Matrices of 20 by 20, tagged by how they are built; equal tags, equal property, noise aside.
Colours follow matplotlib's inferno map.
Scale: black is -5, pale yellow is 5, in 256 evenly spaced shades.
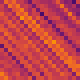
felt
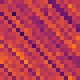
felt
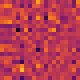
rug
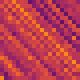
felt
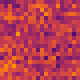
rug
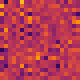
rug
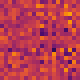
rug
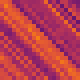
felt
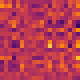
rug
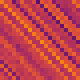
felt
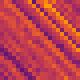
felt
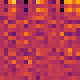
rug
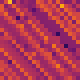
felt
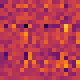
rug
